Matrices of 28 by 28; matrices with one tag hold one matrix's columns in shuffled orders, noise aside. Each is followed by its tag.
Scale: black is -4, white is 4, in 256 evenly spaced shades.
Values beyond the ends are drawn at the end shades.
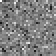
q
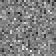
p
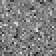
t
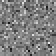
q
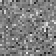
t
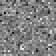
p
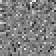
q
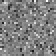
q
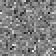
p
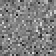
t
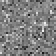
t
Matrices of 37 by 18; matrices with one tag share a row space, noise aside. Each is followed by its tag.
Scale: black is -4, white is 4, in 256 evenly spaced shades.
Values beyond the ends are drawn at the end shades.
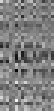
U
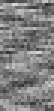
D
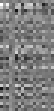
U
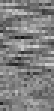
D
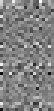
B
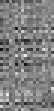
U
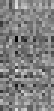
U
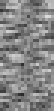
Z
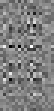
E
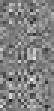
E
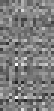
U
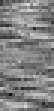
D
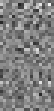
B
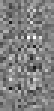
E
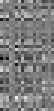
U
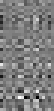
B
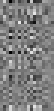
E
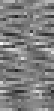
Z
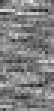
D
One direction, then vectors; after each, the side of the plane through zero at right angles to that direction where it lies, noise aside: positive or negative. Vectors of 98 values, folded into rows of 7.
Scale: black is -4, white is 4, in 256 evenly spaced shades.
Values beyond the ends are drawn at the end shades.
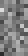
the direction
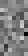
positive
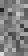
negative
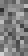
negative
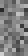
negative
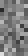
negative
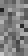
negative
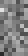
positive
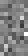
negative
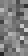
positive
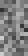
negative
